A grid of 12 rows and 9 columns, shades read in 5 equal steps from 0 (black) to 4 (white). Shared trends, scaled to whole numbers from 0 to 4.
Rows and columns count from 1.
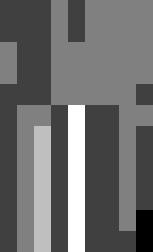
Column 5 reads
1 1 2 2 2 4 4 4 4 4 4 4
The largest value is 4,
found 7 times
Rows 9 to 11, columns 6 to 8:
1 1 2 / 1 1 2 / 1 1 2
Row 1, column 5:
1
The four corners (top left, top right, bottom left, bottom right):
1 2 1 0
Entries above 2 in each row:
0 0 0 0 0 1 2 2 2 2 2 2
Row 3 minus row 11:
1 -1 -2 1 -2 1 1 0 2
